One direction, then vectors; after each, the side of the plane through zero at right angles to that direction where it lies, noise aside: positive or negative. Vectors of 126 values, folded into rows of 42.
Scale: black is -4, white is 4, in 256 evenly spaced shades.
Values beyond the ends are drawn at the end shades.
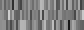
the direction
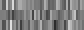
negative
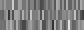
negative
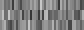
positive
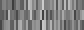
positive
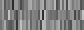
positive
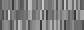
positive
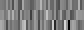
positive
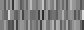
positive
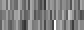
negative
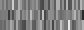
negative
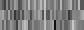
positive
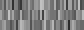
positive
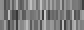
positive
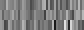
positive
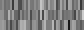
positive
